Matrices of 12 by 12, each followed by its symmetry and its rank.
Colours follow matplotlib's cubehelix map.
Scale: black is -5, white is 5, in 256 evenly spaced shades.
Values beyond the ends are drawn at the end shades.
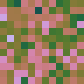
antisymmetric, full rank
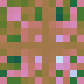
symmetric, rank two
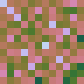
symmetric, full rank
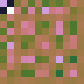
symmetric, rank two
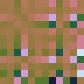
antisymmetric, rank two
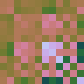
symmetric, rank two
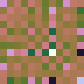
symmetric, rank two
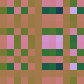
neither, rank one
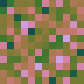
symmetric, full rank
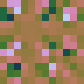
antisymmetric, rank two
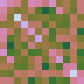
symmetric, full rank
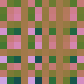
neither, rank one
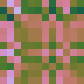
antisymmetric, rank two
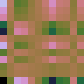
neither, rank one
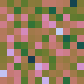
antisymmetric, full rank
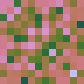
symmetric, full rank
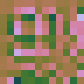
antisymmetric, rank two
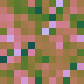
antisymmetric, full rank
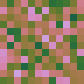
antisymmetric, full rank
